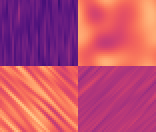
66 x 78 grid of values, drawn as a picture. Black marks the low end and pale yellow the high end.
The table splits into 2 rows of 2 panels. Panel 1,1: low, streaked downward, faint in contrast. Panel 1,2: high, smooth. Panel 2,1: high, slanting down to the right. Panel 2,2: middling, slanting up to the right, faint in contrast.
